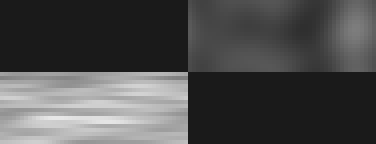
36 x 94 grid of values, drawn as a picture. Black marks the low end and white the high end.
It is made of 2 by 2 panels. Panel 1,1: very low, flat. Panel 1,2: low, smooth. Panel 2,1: high, streaked across. Panel 2,2: very low, flat.
